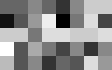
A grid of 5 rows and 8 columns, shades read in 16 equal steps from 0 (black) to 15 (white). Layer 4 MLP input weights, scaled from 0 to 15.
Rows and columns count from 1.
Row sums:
61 53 94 60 60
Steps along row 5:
down up down up down up down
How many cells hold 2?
0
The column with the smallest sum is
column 5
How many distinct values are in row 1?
4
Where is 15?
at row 4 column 1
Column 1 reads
6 1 12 15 11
